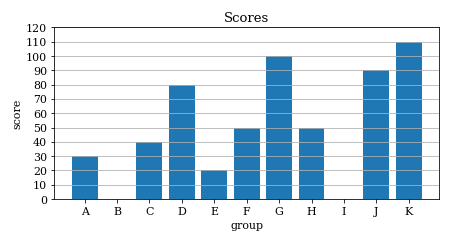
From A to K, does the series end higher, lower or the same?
higher
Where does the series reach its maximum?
K
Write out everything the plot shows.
Title: Scores
x-axis: group, ticks A B C D E F G H I J K
y-axis: score, ticks 0 10 20 30 40 50 60 70 80 90 100 110 120
Values:
30 0 40 80 20 50 100 50 0 90 110
